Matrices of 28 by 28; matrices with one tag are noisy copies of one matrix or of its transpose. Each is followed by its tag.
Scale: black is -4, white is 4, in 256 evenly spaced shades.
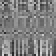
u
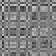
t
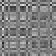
t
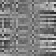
u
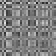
t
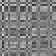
t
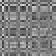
t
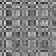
t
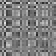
t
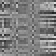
u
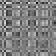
t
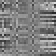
u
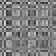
t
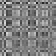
t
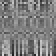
u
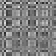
t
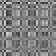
t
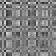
t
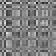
t
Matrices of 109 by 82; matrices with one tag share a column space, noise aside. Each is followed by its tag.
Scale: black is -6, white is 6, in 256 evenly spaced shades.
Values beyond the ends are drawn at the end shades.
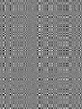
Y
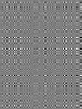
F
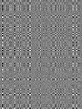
Y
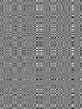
Y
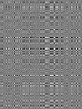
F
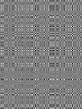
Y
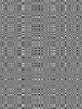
Y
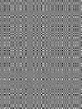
Y
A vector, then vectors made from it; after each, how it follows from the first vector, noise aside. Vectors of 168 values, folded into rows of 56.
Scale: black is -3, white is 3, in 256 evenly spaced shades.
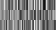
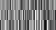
wrapped around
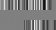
partly zeroed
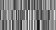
wrapped around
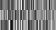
reversed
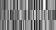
negated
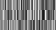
wrapped around
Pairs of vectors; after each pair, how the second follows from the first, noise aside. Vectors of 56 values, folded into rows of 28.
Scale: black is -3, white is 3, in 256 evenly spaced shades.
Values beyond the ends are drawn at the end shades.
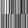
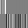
partly zeroed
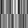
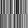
sign-scrambled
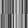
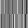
partly zeroed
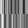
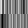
sign-scrambled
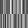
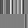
partly zeroed
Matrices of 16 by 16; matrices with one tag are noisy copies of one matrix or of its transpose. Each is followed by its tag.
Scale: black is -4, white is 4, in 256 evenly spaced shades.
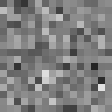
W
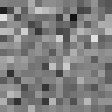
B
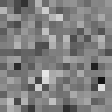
W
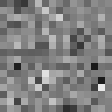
W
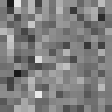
B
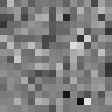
W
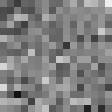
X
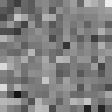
X
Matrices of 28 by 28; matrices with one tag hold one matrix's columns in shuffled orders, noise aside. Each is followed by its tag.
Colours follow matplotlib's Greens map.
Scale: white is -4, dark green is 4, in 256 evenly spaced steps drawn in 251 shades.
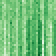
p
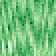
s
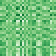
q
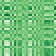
q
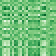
q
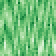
s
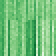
p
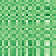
q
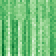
p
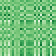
q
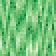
s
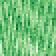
s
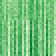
p
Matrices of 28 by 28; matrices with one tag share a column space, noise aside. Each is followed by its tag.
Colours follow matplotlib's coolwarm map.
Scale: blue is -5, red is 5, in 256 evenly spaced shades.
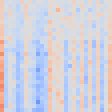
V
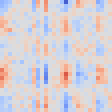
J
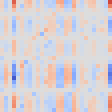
J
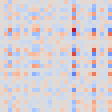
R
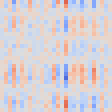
J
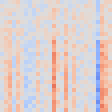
V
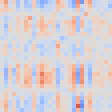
J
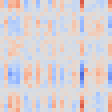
J
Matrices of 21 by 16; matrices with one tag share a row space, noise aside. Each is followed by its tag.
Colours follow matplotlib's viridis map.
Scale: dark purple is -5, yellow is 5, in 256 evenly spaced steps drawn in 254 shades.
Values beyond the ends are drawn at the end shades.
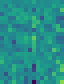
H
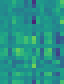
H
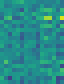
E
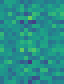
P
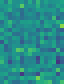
E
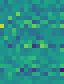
P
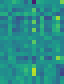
H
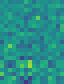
P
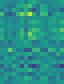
P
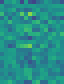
P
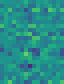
P
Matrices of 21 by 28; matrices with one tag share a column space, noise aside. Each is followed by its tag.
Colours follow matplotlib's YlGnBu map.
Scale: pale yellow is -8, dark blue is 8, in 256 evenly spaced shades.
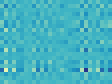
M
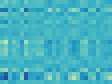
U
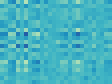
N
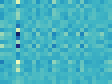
N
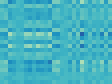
N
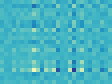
M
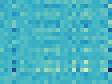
M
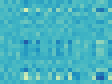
U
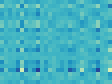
M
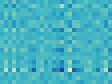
M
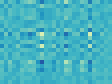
N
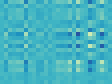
N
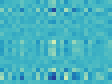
U
